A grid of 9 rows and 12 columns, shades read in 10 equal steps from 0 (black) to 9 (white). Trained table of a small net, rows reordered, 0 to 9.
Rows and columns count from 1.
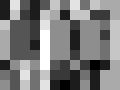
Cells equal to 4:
9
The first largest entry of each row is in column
2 2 5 5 5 5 5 3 5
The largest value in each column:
7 8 8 5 9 7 5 8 7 7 6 7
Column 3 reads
3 2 3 3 3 3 7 8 7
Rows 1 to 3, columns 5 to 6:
3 7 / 7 6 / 8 5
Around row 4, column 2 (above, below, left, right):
3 3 6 3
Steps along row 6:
down same same up down same down up same down up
